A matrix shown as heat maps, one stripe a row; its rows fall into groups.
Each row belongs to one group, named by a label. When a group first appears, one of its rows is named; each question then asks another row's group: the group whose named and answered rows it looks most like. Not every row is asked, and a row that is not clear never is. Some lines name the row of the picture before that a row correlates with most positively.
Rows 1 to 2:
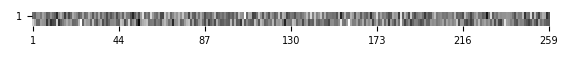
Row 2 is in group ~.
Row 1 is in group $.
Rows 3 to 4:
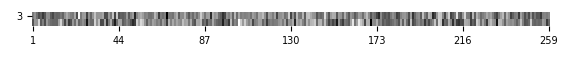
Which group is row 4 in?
$
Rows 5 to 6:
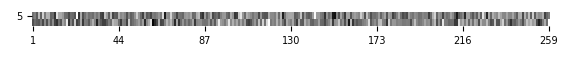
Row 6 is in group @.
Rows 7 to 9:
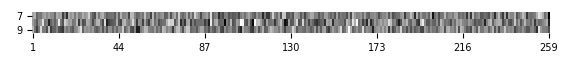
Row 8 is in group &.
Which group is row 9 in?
~
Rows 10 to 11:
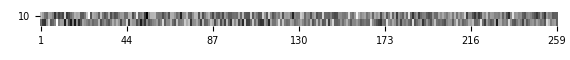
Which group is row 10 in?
~
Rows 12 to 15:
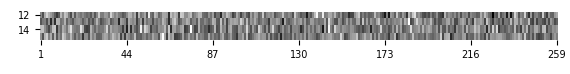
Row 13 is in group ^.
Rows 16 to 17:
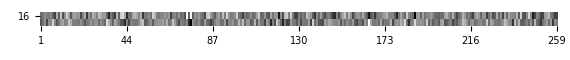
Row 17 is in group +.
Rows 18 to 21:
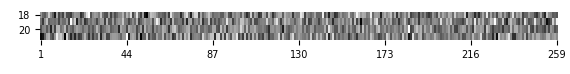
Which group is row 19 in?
@
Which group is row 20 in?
^
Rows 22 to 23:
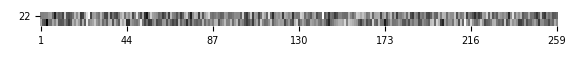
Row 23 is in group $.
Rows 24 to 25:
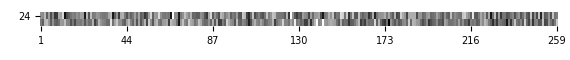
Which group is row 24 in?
$
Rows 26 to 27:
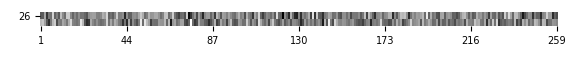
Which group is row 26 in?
+
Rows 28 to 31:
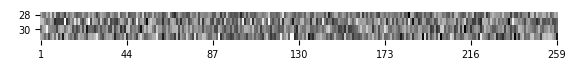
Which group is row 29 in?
~
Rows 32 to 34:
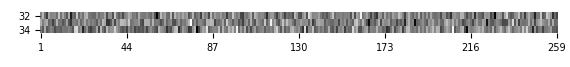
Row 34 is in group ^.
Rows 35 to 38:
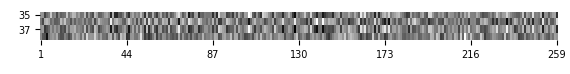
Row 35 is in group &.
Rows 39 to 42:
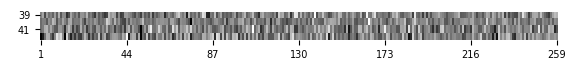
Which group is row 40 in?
+
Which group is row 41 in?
$
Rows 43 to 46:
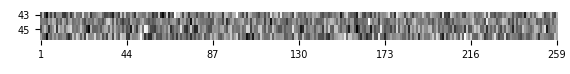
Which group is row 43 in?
@
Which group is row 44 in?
+
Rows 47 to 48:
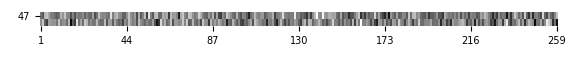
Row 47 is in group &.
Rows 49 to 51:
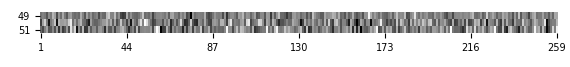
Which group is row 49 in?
+
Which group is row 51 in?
@
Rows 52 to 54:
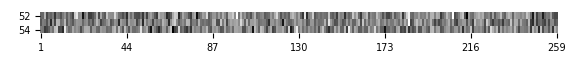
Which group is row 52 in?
^
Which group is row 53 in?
^
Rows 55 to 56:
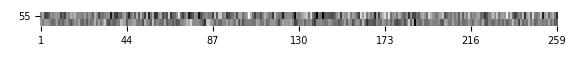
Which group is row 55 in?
&
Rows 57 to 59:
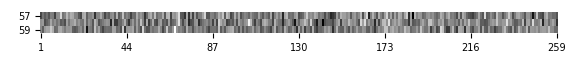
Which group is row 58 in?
&
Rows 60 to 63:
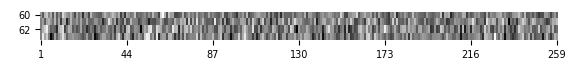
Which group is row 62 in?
$
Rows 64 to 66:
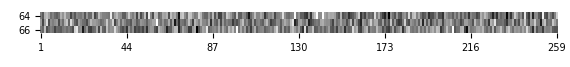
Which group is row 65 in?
@
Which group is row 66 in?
^
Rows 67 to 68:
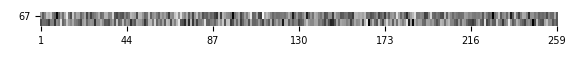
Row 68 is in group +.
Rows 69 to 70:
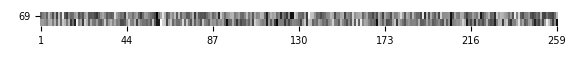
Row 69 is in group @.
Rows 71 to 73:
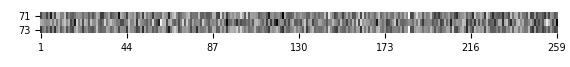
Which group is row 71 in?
^
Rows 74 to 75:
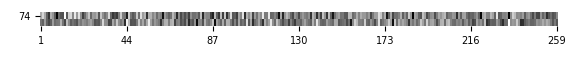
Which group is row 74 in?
~
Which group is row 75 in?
+
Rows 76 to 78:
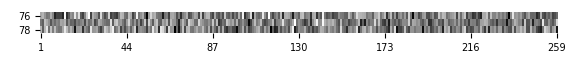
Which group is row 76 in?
~
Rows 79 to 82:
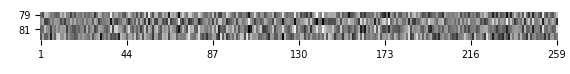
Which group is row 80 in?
&
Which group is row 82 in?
^
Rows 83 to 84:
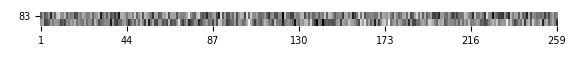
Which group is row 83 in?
^
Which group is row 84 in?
&
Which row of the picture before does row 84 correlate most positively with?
80
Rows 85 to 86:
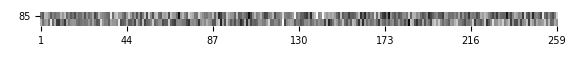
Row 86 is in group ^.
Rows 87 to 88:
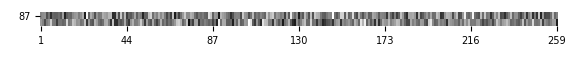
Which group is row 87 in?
$
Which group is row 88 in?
&
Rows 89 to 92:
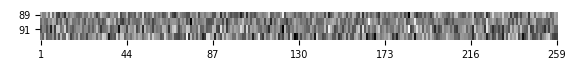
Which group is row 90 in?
+
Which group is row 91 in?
^
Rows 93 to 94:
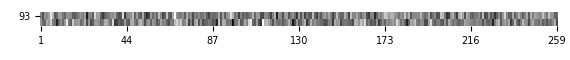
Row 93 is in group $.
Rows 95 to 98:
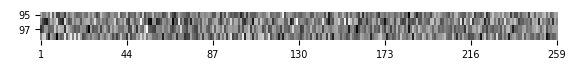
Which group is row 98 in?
~
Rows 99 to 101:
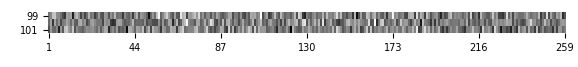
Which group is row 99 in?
$
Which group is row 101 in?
^
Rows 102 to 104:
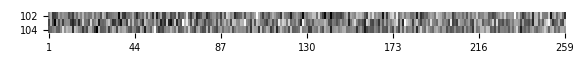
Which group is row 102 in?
&
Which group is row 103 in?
@
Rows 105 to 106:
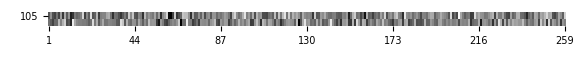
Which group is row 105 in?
@
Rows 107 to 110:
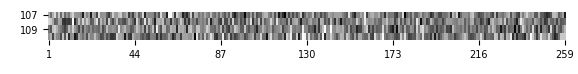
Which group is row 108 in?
~
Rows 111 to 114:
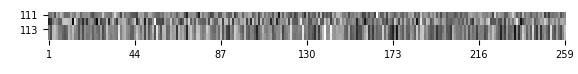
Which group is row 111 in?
+
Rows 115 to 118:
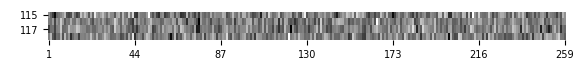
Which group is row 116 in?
+
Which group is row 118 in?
@
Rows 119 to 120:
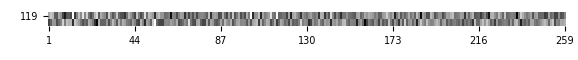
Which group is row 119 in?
~
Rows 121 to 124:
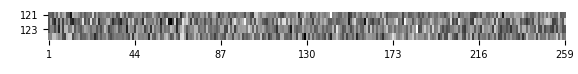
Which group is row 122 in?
@
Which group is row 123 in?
^
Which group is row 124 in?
$
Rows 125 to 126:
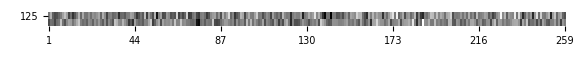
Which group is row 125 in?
&
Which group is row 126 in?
+
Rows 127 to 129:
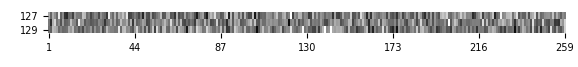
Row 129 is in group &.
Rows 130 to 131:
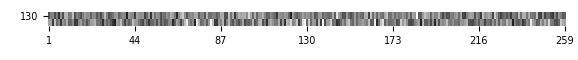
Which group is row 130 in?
^
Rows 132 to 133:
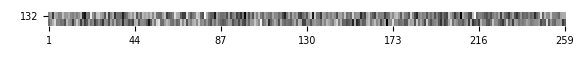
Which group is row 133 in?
$
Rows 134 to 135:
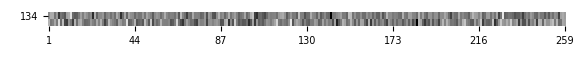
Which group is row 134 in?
$
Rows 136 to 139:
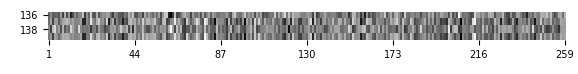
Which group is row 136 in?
@
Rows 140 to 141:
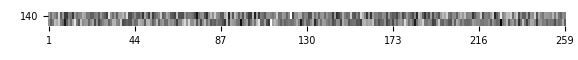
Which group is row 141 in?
&
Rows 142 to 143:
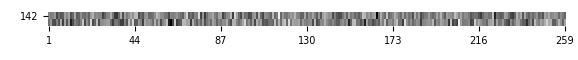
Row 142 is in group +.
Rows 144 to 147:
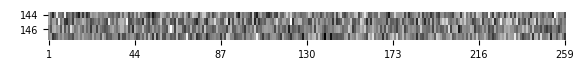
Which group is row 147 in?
&
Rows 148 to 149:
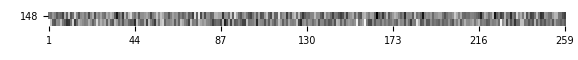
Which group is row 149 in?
~
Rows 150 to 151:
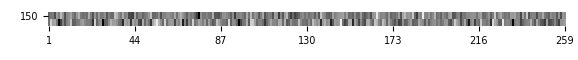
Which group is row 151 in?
$
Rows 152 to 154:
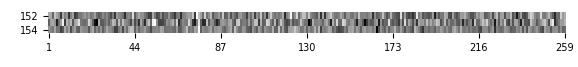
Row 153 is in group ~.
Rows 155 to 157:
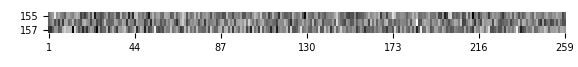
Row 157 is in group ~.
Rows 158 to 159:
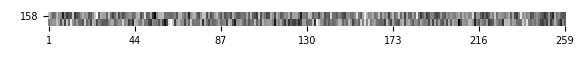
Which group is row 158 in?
~
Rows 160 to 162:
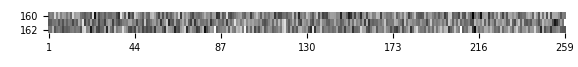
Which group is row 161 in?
@
